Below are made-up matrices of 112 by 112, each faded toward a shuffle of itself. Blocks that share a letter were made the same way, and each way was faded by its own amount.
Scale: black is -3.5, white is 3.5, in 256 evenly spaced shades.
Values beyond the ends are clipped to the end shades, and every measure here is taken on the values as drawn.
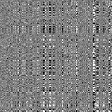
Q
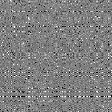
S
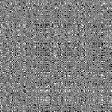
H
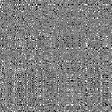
H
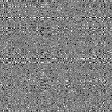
S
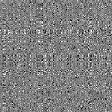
H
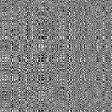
Q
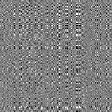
Q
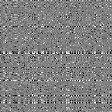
S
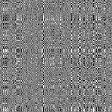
Q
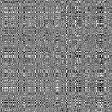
Q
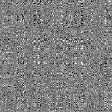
H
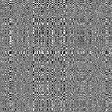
Q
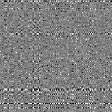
S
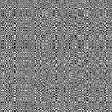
Q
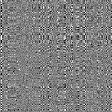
Q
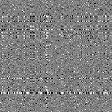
S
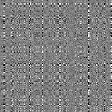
Q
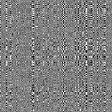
Q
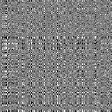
Q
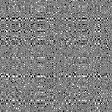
S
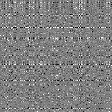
S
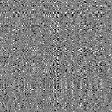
H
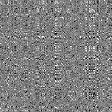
H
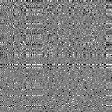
S
